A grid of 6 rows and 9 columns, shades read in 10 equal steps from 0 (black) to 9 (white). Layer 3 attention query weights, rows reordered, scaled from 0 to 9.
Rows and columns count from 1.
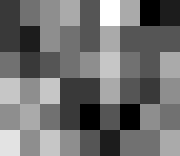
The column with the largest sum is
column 6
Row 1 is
2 4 5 6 3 9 6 0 1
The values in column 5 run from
0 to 5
